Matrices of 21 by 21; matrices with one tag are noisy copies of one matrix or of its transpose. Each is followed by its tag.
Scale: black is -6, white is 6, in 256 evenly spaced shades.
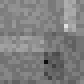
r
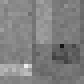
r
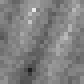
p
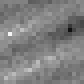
p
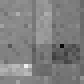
r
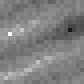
p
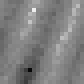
p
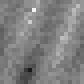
p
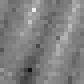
p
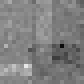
r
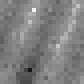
p
